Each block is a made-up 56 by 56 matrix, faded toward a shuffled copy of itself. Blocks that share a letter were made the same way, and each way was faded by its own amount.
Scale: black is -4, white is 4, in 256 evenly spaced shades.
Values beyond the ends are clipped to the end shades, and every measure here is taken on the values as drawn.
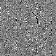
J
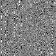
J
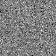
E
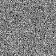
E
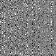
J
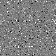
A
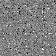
A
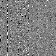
J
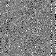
J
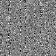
J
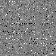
A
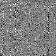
J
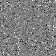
A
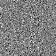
E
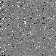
A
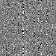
J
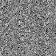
E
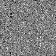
E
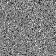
E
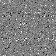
A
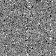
E
